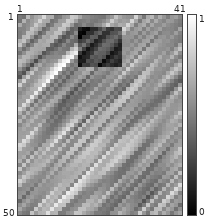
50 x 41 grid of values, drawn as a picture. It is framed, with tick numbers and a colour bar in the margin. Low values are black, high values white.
Ninth with the lowest average: top middle. Average level on the scale: 60%. Grain: diagonal, up to the right. Odd patch: lower, in the top middle.
